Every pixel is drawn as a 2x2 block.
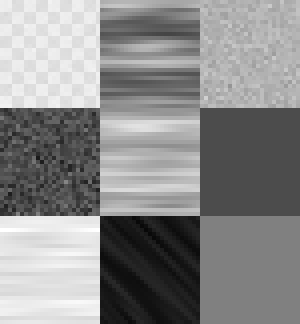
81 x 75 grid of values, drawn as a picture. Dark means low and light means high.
The table splits into 3 rows of 3 panels. Panel 1,1: very high, checkered, faint in contrast. Panel 1,2: middling, streaked across, strong in contrast. Panel 1,3: high, fine-grained, faint in contrast. Panel 2,1: low, fine-grained. Panel 2,2: high, streaked across. Panel 2,3: low, flat. Panel 3,1: very high, streaked across, faint in contrast. Panel 3,2: very low, slanting down to the right, faint in contrast. Panel 3,3: middling, flat.
